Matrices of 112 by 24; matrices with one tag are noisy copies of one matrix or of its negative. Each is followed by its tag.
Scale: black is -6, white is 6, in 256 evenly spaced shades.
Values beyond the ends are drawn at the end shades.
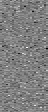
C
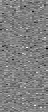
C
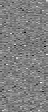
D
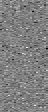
C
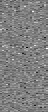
C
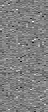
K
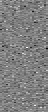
C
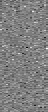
C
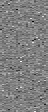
K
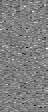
C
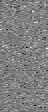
C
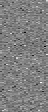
D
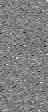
D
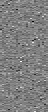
K
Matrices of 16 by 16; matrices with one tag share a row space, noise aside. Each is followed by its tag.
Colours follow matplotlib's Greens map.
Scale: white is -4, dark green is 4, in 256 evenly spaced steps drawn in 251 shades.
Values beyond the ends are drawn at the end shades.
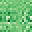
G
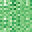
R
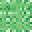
G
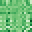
G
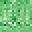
R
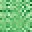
G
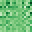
G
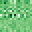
R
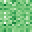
R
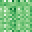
R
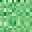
R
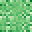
G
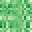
G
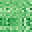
G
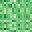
R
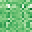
G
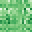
G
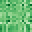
G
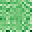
G
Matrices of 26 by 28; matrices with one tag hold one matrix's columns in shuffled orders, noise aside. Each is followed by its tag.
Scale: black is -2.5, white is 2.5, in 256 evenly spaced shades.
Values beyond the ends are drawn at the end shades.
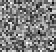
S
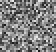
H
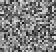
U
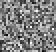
S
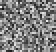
H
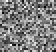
H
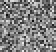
H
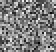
H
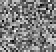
H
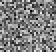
H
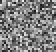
H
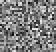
U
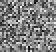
U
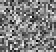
S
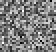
U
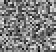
U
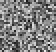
S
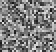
S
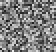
H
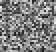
U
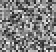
S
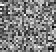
U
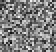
H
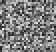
U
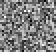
S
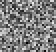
H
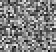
U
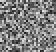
H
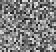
H
